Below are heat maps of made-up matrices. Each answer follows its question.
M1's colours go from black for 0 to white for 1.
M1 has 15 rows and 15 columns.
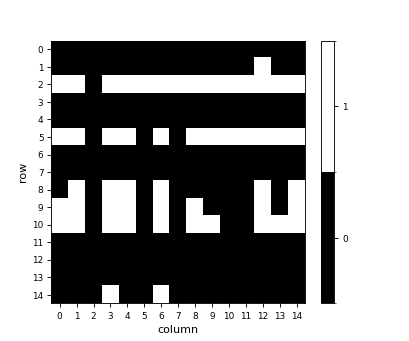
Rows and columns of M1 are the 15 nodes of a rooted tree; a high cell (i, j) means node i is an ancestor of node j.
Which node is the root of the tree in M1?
2
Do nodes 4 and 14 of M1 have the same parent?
yes
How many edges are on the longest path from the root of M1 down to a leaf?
6
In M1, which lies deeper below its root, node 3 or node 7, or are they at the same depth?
node 3
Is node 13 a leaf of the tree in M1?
yes
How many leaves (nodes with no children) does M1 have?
8
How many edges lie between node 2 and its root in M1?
0
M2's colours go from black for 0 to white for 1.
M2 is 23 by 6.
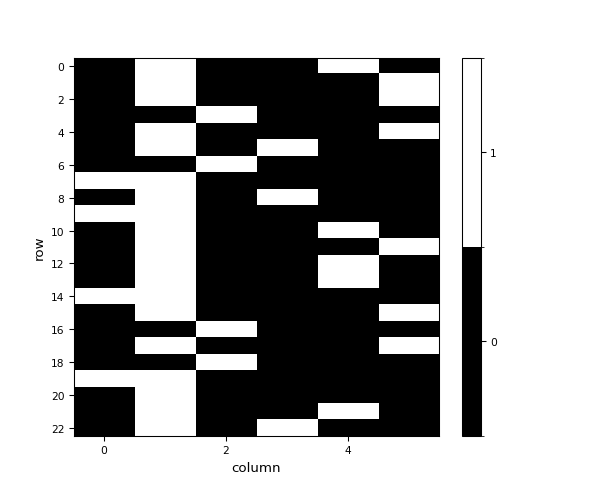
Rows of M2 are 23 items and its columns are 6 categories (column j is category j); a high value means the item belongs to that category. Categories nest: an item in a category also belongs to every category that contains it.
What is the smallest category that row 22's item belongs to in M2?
3
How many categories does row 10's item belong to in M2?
2
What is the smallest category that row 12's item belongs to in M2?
4
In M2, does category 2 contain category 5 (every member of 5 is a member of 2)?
no
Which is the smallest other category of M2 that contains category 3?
1
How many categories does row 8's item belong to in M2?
2
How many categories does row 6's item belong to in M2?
1
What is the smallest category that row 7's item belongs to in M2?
0
